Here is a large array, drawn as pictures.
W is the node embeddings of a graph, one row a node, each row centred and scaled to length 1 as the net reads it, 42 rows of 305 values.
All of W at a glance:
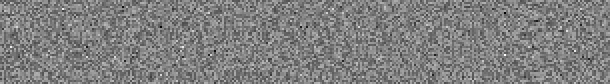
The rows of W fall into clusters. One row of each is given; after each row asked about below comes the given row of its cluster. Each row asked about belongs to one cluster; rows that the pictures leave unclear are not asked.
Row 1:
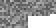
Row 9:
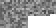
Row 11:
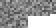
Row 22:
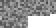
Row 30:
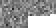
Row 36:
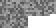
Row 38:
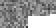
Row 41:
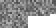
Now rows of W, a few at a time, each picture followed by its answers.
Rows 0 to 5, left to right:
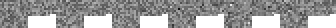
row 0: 38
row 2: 41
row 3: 9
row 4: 11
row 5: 9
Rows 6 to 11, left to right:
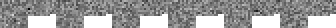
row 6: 30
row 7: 22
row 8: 36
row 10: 41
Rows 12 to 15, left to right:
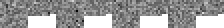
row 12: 11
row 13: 36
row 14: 9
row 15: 9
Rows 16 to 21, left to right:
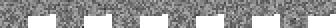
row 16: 38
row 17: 38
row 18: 41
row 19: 38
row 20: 30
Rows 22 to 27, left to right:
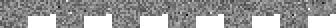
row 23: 1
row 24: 41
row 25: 41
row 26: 1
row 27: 30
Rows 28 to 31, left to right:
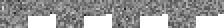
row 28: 1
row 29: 38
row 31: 22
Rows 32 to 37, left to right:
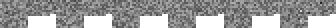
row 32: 11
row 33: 1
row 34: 22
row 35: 41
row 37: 36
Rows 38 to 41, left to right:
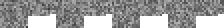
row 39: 36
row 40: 30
